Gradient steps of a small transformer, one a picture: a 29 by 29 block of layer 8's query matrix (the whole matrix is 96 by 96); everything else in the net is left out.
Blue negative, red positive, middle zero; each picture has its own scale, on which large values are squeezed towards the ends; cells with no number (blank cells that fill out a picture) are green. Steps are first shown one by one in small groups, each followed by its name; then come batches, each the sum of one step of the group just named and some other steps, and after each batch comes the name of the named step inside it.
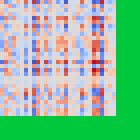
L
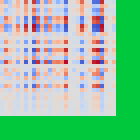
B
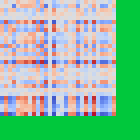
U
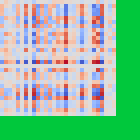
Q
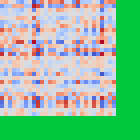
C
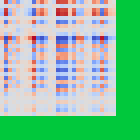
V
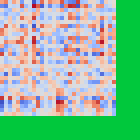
C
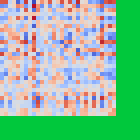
C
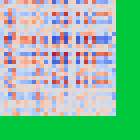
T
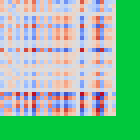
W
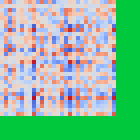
T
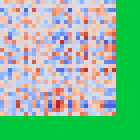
T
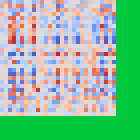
T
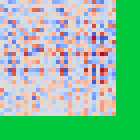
T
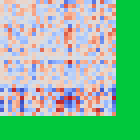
W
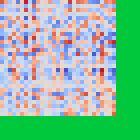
W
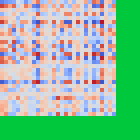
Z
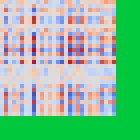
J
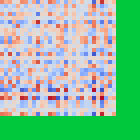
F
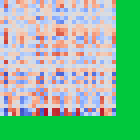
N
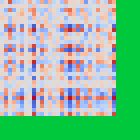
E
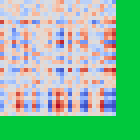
Z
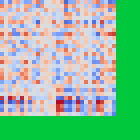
Z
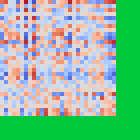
N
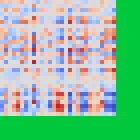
J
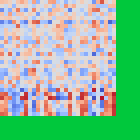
F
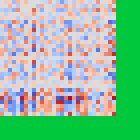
E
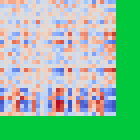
F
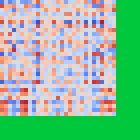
Z
